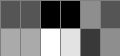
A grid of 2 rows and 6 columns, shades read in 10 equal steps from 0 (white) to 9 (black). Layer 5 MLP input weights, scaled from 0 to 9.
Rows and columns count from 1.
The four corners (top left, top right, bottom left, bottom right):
6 6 3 4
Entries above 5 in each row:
5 1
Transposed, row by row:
6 3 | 6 3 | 9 0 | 9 1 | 4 7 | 6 4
